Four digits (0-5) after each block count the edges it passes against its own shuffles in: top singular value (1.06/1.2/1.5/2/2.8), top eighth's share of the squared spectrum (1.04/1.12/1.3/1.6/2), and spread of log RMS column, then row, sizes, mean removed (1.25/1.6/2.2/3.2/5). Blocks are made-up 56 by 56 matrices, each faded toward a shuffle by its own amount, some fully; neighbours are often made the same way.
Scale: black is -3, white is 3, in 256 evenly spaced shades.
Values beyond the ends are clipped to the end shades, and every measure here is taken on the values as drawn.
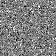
0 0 0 0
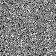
0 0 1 0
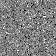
0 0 0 0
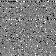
3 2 0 1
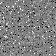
2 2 0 1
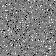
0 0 0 0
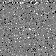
3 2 0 1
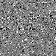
2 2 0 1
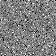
2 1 0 1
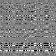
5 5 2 4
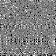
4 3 1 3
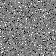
0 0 0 0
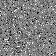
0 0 0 0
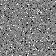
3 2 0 0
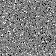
2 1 0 0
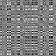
5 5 4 4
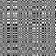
5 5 4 4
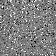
2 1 0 0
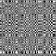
5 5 4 4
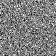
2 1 0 0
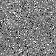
2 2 0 0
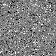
2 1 0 0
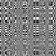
5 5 4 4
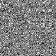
3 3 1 1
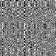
4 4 3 2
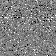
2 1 0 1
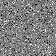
2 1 0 0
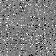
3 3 1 1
